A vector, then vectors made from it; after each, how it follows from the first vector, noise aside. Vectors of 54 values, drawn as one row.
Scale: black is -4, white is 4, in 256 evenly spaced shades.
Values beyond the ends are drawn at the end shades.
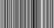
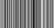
copied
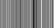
partly zeroed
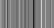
partly zeroed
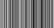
sign-scrambled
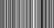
negated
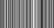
negated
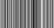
copied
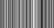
negated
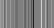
partly zeroed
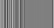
partly zeroed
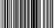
scaled up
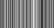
negated
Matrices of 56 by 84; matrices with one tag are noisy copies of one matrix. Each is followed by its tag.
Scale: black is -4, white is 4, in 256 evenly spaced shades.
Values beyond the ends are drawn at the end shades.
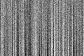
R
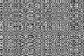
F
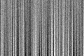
R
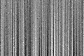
R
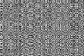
F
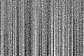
R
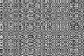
F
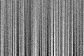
R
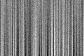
R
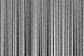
R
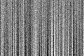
R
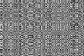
F
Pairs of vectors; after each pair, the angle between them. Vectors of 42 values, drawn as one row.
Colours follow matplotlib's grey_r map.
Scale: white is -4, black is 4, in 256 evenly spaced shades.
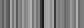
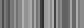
nearly parallel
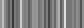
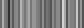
partly aligned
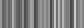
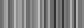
partly opposed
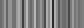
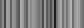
partly opposed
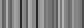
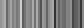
partly opposed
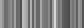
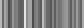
orthogonal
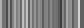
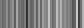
partly opposed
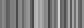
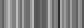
nearly opposite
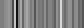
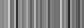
partly aligned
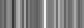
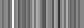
partly opposed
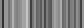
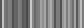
nearly opposite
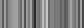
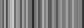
partly aligned
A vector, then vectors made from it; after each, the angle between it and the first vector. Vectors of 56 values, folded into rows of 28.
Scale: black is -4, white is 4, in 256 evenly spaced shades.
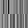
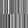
nearly opposite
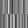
nearly opposite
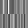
nearly opposite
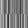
partly aligned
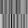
orthogonal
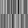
orthogonal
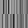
nearly parallel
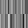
partly aligned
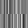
partly opposed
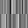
orthogonal
